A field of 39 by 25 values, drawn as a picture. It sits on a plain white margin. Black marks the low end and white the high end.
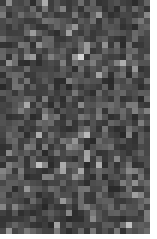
Grain: fine. Slope: none. Average level on the scale: 30%. Histogram: skewed, a long tail of high values. Seam: none.
